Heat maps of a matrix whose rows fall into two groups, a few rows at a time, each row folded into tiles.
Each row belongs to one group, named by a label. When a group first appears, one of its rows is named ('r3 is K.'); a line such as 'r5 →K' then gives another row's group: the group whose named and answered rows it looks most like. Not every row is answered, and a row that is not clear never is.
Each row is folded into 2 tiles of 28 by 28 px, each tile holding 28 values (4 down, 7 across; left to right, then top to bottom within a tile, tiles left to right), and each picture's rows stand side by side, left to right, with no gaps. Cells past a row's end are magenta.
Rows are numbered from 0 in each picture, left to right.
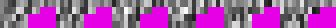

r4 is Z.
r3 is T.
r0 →Z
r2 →T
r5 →T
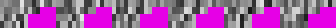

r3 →Z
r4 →Z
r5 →T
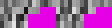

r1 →Z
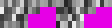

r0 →T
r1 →Z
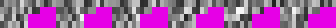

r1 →Z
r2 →Z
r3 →Z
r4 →T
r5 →T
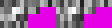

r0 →T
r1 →T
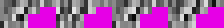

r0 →Z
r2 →Z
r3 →Z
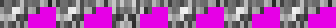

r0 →T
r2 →T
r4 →T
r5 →T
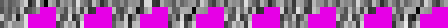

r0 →Z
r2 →Z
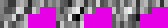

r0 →Z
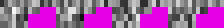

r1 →T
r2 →Z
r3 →T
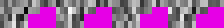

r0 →Z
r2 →Z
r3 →T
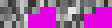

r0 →Z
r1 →T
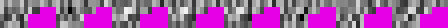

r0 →T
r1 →Z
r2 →T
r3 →T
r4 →T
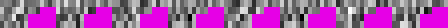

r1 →T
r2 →Z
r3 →Z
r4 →Z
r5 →Z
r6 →T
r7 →T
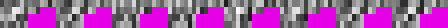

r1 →Z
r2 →T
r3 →T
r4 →T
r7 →Z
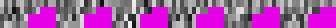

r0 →Z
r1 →Z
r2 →T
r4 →T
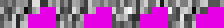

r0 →Z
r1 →Z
